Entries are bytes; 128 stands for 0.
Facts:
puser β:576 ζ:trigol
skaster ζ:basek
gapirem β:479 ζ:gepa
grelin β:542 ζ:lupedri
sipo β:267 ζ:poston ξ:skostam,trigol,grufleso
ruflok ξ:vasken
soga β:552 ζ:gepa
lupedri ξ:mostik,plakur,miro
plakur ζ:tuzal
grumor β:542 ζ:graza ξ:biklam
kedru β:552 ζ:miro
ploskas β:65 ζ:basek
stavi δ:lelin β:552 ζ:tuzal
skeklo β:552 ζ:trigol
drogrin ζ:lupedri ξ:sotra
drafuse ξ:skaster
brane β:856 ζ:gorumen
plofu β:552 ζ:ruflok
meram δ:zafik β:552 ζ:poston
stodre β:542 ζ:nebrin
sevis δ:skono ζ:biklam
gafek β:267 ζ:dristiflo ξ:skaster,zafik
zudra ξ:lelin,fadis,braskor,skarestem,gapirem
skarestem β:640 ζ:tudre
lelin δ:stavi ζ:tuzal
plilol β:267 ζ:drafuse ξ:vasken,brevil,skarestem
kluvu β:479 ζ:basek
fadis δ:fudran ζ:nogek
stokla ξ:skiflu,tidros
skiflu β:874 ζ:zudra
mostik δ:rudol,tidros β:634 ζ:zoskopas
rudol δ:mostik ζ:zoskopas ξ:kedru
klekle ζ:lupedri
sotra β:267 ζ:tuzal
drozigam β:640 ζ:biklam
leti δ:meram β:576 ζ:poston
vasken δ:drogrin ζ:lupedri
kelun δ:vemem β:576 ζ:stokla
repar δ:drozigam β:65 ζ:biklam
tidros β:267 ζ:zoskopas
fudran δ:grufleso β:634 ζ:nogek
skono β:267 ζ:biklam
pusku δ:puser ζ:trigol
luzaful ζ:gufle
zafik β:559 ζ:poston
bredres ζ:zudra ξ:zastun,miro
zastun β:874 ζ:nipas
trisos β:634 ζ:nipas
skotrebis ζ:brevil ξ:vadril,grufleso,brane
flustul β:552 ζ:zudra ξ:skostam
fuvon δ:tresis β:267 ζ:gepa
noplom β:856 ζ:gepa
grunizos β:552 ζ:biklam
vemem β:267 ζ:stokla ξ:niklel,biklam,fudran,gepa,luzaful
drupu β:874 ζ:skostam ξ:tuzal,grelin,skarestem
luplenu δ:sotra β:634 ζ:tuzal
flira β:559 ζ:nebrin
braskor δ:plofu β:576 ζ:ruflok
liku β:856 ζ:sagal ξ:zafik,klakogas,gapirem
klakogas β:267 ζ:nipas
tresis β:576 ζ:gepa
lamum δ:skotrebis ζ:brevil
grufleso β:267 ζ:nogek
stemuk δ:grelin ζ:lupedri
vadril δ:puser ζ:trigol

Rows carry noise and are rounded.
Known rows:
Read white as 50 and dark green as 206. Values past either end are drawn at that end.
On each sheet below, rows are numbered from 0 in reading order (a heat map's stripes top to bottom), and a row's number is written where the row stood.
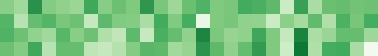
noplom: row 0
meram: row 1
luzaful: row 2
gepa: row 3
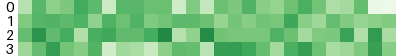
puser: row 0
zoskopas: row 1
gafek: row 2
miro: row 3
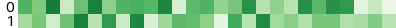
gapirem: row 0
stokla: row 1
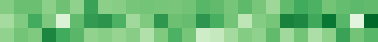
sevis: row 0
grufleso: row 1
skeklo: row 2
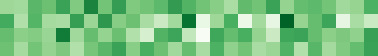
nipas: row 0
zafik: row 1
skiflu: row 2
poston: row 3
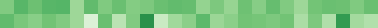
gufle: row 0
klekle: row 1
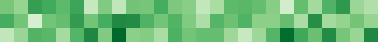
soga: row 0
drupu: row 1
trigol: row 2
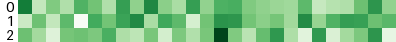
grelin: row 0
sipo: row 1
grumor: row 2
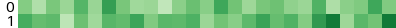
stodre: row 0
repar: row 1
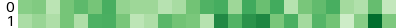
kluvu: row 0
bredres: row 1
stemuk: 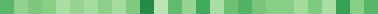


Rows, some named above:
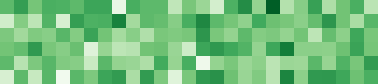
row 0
rudol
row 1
skotrebis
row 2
stodre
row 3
miro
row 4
meram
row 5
sipo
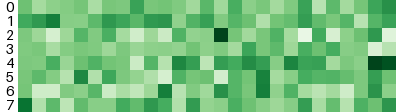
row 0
poston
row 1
klakogas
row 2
grumor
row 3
kelun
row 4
mostik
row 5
tidros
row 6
lupedri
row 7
vasken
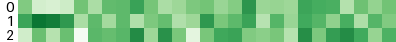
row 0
leti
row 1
skaster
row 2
sipo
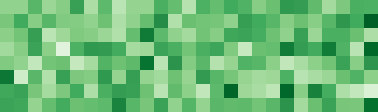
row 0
zastun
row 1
luplenu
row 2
fuvon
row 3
grufleso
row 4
drogrin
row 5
grelin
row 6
braskor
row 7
tuzal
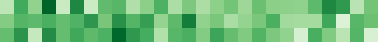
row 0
flustul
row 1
drafuse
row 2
zudra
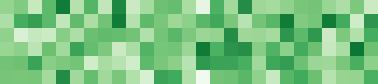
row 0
stokla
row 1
skostam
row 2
leti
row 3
bredres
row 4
miro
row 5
skiflu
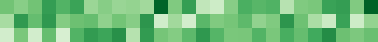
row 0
stavi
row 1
pusku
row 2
skotrebis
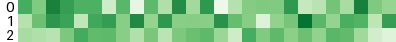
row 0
kedru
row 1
vadril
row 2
flira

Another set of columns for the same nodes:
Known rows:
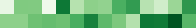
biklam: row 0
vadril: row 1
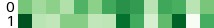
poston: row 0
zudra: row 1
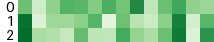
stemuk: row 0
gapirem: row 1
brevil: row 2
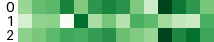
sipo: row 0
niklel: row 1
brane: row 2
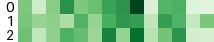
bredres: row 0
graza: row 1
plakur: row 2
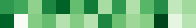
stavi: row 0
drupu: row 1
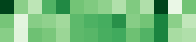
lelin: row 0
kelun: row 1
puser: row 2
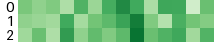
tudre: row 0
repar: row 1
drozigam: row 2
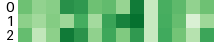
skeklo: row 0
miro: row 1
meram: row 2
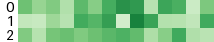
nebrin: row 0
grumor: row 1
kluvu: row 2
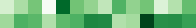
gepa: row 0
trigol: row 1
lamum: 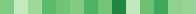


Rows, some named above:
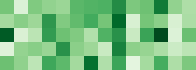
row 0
kelun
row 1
mostik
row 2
liku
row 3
vemem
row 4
luplenu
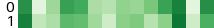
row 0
zafik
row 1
klakogas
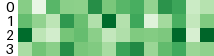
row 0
tresis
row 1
luplenu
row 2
skarestem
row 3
skono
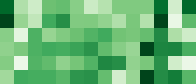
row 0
skarestem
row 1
lelin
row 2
skiflu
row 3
brane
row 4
zastun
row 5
grufleso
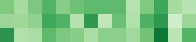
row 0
kluvu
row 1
sotra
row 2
skaster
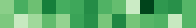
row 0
flustul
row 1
stodre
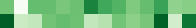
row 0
leti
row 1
skarestem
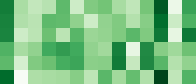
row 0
tuzal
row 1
klakogas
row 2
grelin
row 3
soga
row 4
noplom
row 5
braskor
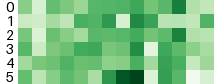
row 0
puser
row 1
grumor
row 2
puser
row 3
fuvon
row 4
tidros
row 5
lupedri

